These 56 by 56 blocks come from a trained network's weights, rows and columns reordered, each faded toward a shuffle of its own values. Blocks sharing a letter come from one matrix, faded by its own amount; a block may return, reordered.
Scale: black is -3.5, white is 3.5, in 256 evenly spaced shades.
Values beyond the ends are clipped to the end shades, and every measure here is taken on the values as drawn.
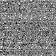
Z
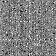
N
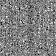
N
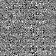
Z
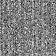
N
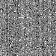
N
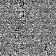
Z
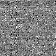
Z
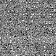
Z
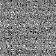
Z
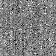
N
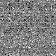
Z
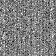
N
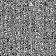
N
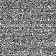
Z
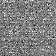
Z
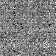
Z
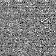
Z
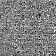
Z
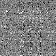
Z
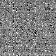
Z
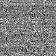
Z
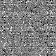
Z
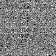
Z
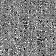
N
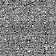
Z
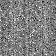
N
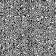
N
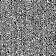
N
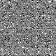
Z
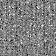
N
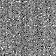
N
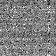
Z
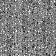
N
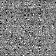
Z
